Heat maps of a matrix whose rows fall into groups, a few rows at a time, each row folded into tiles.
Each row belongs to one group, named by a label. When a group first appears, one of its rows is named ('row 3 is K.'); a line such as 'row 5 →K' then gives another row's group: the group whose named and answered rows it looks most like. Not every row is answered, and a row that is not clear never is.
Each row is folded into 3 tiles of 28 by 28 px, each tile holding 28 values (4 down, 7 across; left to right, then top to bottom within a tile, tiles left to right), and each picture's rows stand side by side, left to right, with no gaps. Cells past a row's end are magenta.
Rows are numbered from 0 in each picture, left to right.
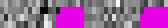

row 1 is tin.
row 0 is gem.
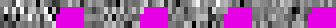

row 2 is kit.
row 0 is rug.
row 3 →gem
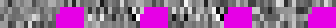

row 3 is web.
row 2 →rug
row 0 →kit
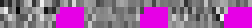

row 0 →web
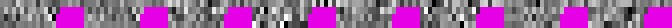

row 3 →kit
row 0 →rug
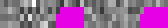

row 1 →web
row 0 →tin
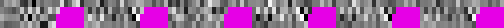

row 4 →rug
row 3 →rug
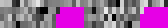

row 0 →gem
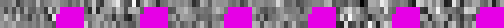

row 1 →kit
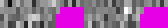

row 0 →kit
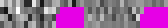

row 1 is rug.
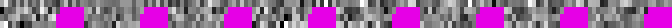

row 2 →web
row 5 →kit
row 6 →web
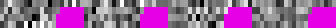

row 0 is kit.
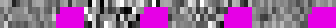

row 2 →tin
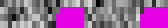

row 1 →gem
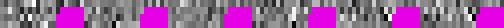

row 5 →rug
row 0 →tin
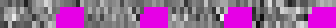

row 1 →rug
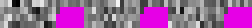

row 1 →tin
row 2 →kit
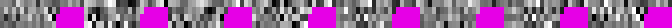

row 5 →kit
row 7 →rug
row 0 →rug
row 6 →tin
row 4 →tin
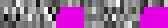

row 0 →rug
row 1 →tin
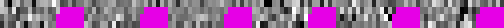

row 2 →kit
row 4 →rug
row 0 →kit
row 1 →kit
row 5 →gem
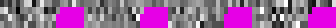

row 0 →web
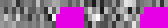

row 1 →web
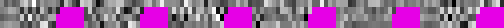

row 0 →tin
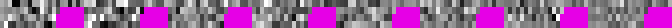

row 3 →gem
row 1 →gem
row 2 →tin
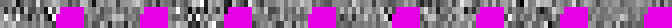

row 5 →web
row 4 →rug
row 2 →tin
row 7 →kit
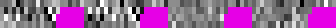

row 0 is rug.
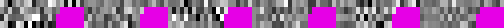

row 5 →tin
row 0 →kit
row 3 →tin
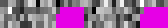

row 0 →tin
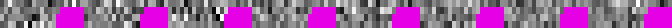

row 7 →kit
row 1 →tin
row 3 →web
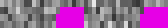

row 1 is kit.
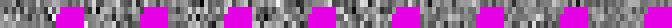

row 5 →kit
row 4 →web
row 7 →web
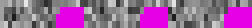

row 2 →gem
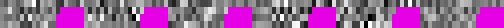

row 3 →tin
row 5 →web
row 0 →tin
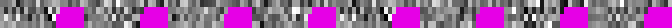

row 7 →tin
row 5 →gem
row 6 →tin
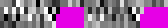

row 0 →rug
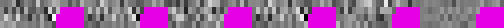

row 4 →kit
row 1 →rug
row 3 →rug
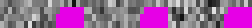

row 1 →web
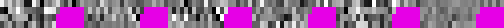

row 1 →rug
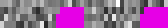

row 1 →tin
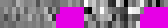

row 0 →rug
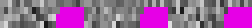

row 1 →kit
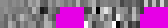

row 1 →kit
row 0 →gem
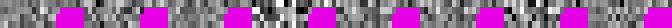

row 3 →web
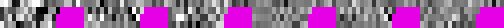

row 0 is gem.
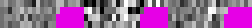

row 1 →web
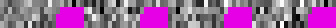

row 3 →kit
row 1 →web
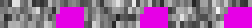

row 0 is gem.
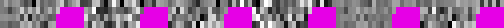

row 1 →tin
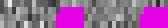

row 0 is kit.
